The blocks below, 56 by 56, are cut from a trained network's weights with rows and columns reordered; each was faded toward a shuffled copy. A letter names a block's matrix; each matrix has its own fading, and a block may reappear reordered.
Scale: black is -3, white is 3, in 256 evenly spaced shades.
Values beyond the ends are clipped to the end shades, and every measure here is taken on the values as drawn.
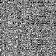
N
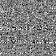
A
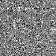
N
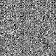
N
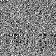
N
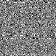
A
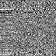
A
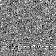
N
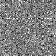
N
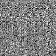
N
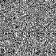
N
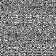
A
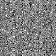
N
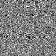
A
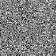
N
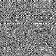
A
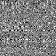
A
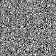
N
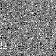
N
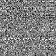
A
